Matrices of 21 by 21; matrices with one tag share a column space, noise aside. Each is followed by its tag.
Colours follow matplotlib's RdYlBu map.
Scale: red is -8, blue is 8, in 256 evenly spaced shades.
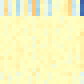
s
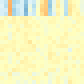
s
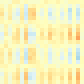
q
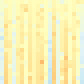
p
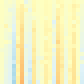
p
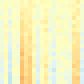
p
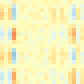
q
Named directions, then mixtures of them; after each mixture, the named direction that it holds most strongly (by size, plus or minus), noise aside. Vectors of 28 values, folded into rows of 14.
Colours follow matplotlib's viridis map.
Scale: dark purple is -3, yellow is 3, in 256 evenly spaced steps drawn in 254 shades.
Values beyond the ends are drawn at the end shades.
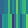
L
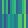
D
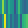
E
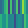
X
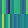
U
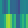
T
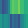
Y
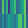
D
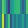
U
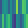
L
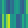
U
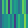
D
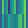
D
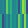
U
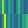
E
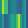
Y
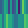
X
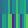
L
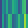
D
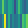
E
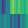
Y
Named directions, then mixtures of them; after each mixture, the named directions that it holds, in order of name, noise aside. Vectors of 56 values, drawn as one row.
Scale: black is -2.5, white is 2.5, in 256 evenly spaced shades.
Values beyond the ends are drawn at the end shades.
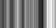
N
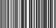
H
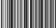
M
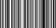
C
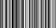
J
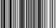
C, J, N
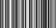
C, H, J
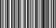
C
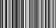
J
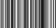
C, M, N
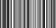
C, J, M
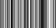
C, M, N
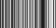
C, J, N
